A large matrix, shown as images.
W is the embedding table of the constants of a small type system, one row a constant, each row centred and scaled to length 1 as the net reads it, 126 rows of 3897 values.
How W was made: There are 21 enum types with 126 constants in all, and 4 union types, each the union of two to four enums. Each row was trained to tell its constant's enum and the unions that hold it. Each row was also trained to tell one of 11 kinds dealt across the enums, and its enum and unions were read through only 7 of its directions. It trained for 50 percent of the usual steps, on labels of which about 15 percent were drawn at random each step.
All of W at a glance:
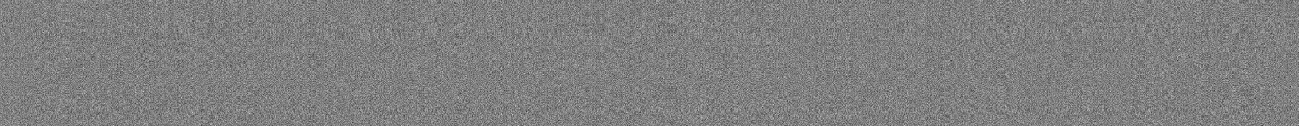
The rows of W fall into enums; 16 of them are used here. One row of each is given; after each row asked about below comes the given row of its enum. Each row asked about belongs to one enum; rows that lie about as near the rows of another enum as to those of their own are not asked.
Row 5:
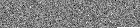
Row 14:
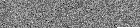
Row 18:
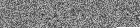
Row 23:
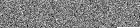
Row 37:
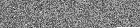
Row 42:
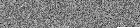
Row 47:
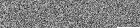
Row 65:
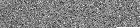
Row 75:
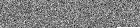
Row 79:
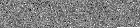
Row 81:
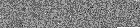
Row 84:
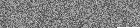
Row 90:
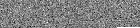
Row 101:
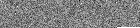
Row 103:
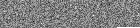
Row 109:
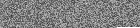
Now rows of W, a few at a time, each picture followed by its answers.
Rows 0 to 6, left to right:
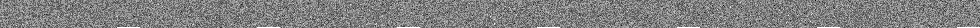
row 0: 90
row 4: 47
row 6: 109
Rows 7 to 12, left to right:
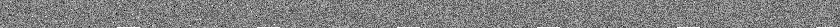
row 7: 75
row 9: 42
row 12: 90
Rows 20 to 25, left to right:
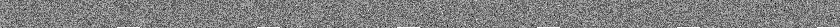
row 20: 47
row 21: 101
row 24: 14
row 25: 5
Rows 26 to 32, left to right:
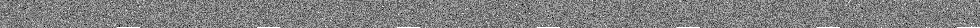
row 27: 42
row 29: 103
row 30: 90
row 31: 90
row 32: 79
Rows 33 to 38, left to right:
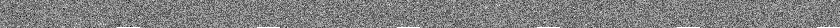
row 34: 109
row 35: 5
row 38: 42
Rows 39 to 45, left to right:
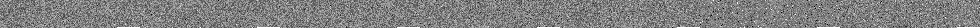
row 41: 101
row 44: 75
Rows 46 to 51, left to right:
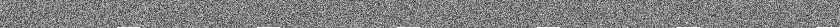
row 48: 47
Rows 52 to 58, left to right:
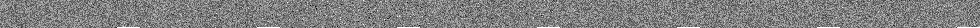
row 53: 14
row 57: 23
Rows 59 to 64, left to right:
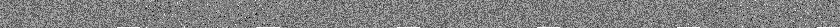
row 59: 81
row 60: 75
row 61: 109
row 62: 18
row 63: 84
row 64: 65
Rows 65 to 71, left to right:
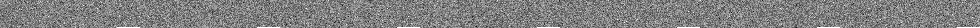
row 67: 65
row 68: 103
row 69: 81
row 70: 5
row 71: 109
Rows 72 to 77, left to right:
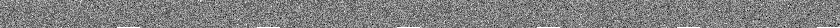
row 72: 75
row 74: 101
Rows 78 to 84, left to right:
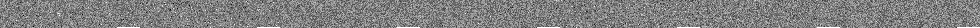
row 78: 18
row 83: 90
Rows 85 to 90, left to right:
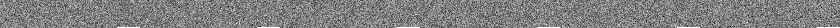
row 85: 18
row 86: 5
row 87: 101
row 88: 79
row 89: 47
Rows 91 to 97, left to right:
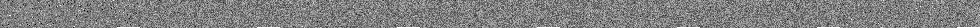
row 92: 18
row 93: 103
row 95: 81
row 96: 5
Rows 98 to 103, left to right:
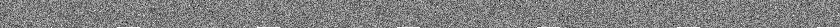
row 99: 47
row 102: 109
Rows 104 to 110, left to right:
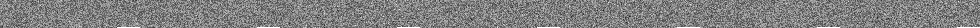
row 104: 101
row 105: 47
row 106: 14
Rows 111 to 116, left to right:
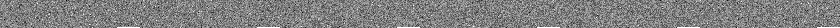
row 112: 18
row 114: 42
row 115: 81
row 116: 5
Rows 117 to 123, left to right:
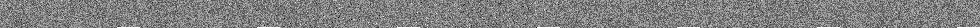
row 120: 103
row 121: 23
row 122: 90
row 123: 84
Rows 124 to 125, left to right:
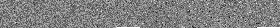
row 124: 101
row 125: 65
